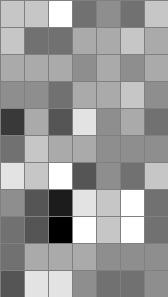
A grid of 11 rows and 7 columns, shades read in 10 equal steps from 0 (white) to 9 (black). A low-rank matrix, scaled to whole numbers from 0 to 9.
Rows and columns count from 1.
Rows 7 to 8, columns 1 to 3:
1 2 0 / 4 6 8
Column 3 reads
0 5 3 5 6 3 0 8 9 3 1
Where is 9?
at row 9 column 3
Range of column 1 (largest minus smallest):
6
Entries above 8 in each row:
0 0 0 0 0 0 0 0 1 0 0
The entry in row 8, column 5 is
2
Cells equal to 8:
1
